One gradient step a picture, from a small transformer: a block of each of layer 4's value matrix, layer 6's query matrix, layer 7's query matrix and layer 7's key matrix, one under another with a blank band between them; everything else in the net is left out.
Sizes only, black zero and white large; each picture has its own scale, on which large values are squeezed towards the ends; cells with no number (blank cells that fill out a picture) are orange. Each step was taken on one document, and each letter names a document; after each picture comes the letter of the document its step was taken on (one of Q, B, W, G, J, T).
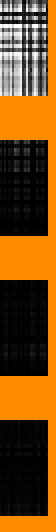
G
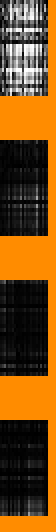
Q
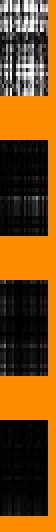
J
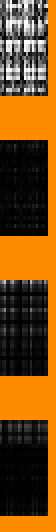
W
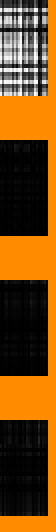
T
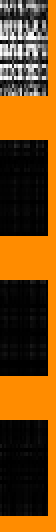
G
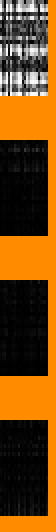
G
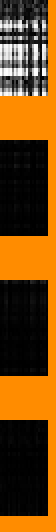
G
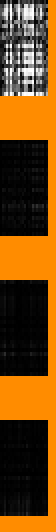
J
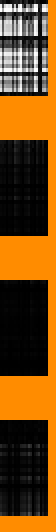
T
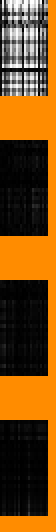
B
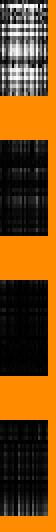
B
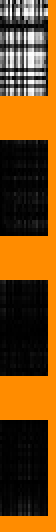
J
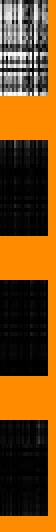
T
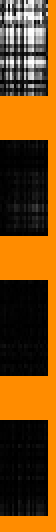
J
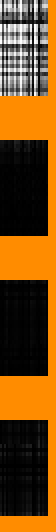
T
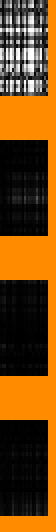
B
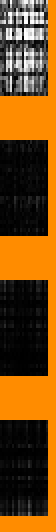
Q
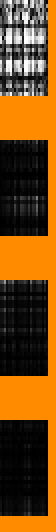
Q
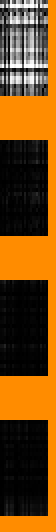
B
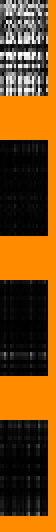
W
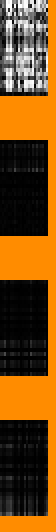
W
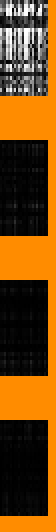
W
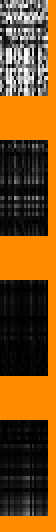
W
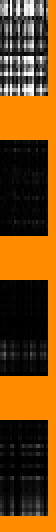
W
